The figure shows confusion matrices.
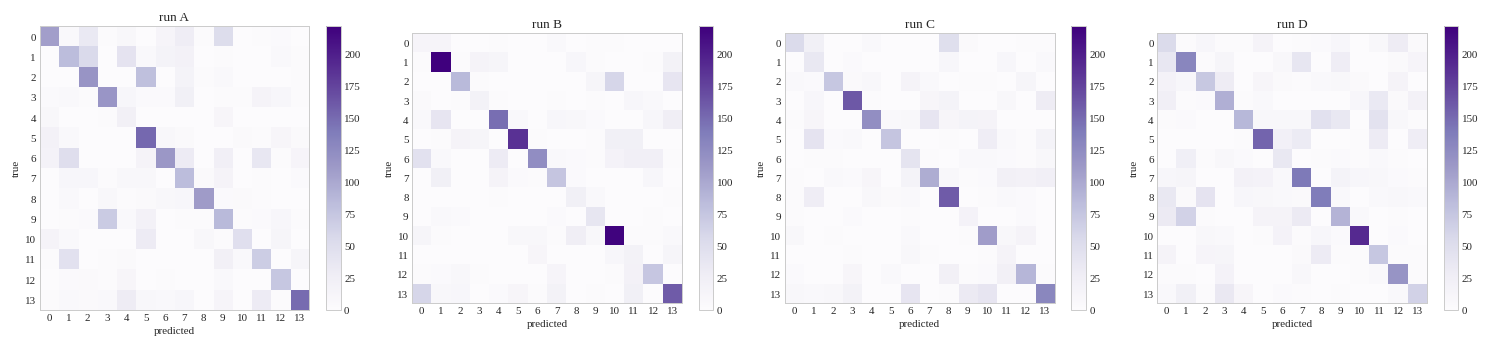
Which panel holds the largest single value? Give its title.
run B
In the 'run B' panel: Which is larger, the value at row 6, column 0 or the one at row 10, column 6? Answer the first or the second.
the first
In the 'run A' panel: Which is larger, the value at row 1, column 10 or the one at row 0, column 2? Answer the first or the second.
the second
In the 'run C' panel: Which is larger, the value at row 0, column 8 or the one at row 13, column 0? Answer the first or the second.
the first
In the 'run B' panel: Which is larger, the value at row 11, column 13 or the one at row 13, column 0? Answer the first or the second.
the second
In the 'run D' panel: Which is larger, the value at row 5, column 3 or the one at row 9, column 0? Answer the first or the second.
the second
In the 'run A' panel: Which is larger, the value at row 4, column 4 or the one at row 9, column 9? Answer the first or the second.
the second
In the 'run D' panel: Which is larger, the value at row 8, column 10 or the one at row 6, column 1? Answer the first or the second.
the second
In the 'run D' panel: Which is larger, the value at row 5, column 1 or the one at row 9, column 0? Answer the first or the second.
the second
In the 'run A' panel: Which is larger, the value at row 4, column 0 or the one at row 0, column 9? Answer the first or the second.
the second
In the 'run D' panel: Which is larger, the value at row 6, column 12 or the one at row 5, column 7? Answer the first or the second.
the second
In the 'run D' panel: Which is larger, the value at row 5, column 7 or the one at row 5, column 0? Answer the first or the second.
the first
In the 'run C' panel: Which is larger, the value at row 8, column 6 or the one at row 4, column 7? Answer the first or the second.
the second
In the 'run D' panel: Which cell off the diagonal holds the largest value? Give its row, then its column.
9, 1
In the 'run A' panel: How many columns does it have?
14
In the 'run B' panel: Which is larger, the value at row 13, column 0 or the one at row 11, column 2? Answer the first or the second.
the first
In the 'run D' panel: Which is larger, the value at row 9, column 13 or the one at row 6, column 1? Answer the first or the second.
the second
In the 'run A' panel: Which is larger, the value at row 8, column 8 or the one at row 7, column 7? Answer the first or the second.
the first
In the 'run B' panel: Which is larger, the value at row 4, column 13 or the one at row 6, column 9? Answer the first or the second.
the first
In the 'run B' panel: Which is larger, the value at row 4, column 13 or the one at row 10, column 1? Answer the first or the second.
the first
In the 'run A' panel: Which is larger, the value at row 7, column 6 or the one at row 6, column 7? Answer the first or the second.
the second
